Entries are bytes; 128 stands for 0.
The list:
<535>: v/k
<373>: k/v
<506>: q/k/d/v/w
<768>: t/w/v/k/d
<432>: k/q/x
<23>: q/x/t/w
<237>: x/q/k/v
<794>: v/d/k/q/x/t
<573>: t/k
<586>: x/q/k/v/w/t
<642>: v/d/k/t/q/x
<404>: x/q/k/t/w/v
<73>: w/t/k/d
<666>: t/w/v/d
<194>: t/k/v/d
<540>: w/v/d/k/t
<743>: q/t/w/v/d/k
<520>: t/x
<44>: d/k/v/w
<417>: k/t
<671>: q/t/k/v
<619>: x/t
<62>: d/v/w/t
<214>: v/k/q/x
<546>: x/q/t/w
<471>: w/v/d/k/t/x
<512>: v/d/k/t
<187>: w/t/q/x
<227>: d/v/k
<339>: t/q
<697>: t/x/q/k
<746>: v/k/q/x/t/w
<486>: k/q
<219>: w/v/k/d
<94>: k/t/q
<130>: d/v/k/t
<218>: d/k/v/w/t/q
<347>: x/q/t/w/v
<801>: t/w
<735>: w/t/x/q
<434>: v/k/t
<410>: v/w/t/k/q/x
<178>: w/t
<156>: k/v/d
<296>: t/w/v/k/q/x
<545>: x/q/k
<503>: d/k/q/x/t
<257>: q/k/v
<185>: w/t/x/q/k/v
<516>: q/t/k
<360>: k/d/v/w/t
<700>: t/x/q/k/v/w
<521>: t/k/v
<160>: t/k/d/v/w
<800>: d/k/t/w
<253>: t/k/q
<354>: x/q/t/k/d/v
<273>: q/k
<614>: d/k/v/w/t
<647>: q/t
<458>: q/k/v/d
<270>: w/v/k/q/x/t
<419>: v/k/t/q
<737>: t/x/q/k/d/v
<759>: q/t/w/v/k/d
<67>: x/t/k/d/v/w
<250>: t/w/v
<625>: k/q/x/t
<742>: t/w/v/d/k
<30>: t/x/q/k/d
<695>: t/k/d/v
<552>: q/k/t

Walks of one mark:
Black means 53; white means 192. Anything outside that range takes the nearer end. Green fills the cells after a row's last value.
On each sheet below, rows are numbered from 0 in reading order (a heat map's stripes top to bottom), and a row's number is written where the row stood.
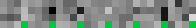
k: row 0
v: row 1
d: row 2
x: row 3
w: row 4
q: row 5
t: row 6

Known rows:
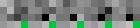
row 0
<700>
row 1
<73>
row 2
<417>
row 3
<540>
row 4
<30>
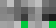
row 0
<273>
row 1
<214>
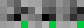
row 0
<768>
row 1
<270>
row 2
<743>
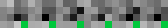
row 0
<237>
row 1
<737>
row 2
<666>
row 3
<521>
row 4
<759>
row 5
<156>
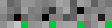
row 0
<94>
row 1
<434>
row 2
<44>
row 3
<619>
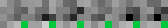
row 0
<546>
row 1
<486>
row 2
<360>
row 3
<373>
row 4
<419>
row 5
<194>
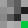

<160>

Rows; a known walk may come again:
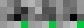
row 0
<218>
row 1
<296>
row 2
<94>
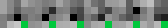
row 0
<253>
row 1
<434>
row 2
<642>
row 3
<67>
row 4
<506>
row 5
<214>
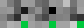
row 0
<160>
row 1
<62>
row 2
<545>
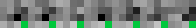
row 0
<219>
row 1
<194>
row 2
<432>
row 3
<354>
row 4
<743>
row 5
<404>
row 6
<647>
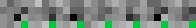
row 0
<178>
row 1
<273>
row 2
<185>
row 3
<546>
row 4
<697>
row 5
<695>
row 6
<535>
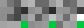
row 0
<742>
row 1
<250>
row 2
<801>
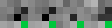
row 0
<540>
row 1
<512>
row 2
<619>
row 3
<257>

